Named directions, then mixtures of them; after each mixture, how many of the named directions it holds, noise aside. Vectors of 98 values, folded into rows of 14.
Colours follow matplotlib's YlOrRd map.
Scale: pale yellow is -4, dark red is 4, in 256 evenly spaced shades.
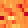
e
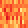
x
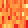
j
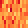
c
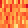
three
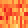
two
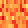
three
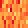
one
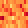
two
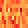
three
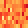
two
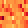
two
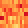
two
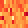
three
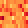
two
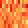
three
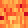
two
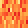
one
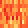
one
